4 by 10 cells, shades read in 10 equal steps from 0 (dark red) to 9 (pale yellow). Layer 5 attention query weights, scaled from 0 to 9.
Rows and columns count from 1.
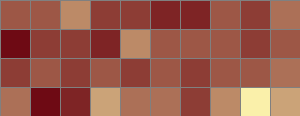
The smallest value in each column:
0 0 1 1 2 1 1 3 2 3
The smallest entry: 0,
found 2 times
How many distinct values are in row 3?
3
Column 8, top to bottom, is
3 3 3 5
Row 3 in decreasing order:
4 3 3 3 3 3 2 2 2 2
